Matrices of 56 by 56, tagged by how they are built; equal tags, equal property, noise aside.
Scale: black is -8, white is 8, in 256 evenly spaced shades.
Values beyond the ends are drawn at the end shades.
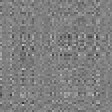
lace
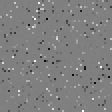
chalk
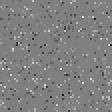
chalk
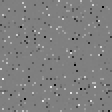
chalk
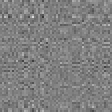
lace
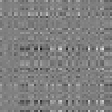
lace
